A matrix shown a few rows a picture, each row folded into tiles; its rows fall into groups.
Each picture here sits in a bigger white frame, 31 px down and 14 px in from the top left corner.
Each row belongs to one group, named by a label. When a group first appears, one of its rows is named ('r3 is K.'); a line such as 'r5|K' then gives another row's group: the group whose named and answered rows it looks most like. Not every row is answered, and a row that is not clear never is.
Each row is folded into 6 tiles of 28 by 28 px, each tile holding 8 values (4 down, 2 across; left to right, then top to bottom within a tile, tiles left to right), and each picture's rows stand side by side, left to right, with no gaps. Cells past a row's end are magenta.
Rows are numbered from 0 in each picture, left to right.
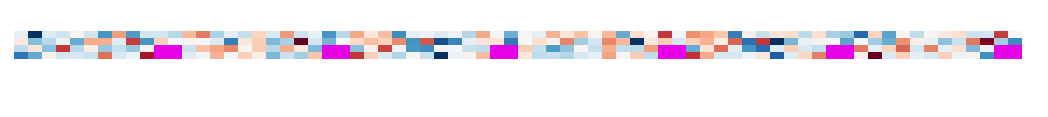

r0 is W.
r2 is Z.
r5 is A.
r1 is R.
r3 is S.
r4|Z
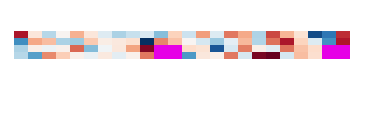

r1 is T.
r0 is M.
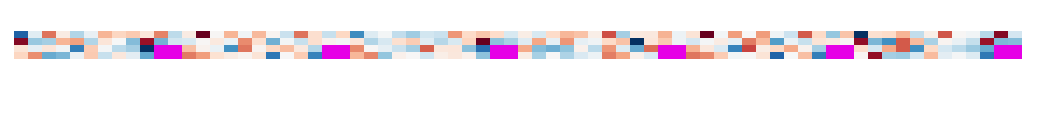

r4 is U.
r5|A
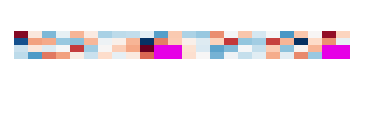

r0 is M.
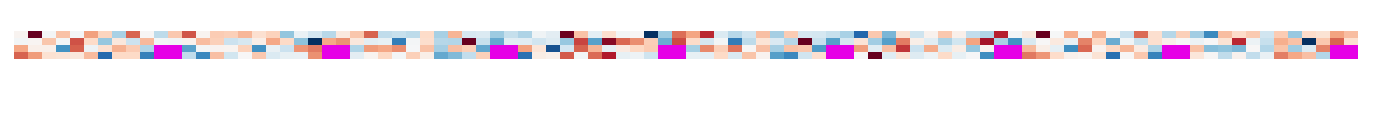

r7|S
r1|M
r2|R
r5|A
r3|T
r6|U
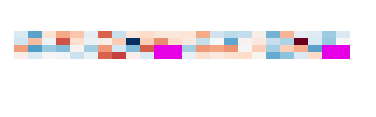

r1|R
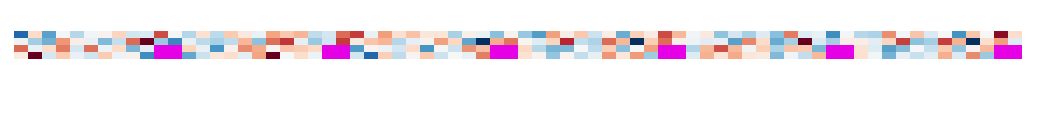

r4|R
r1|T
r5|S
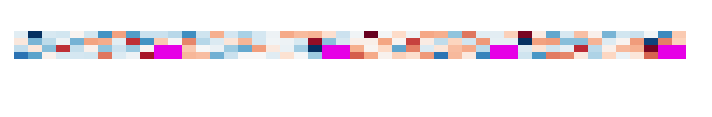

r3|M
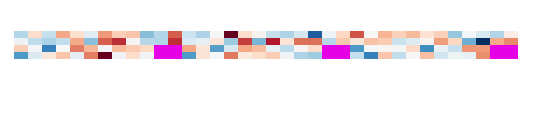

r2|M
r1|T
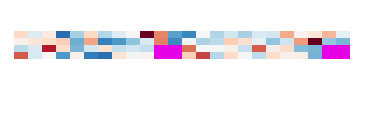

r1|A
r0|Z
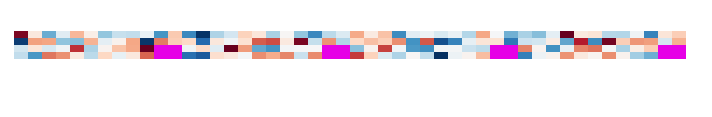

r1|W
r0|M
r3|T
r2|Z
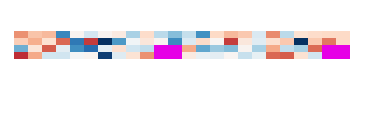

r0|Z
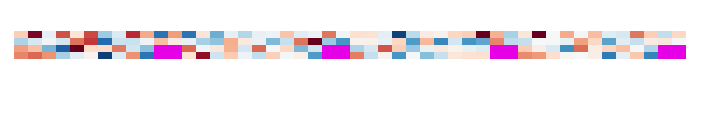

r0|U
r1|A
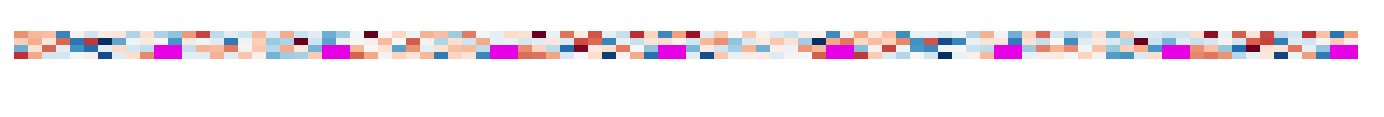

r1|R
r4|M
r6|R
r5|Z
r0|Z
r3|U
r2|U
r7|U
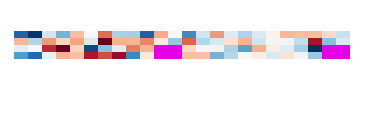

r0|W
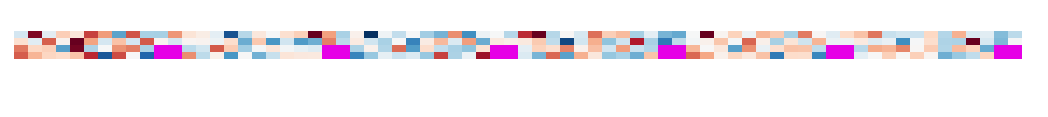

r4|U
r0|U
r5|R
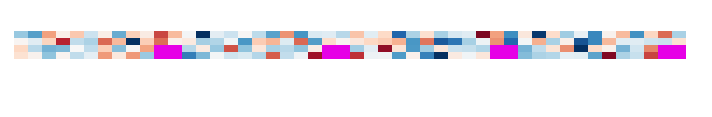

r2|Z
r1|W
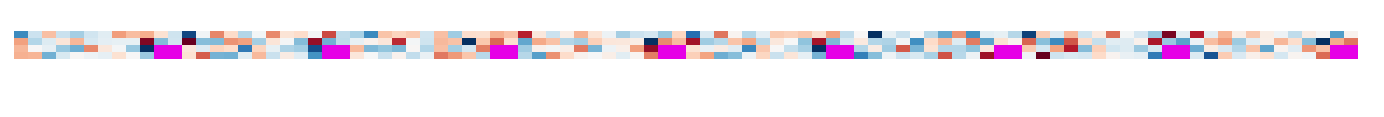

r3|M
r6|A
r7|M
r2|S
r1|A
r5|W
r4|A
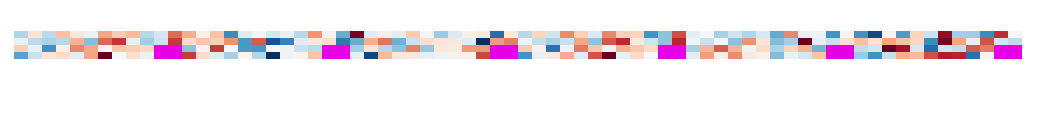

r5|W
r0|T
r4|R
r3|T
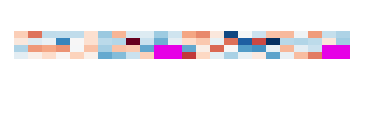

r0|R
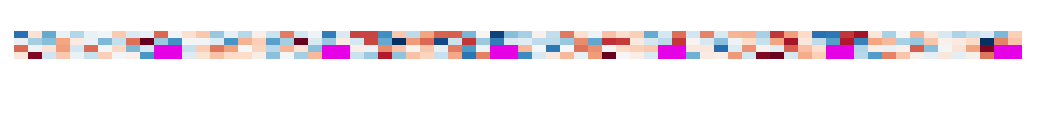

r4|T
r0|A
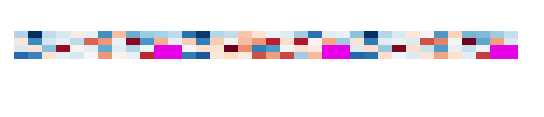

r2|W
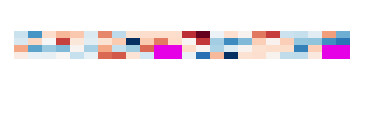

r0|S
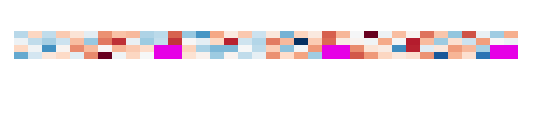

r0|T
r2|U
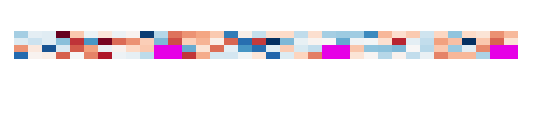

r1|Z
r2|S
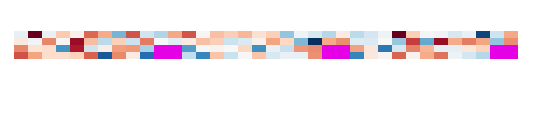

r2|T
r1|M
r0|U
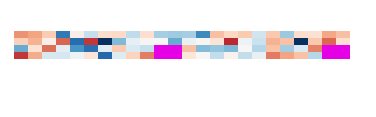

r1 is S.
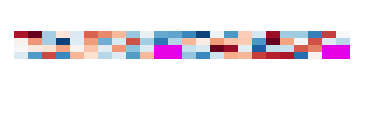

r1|W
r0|R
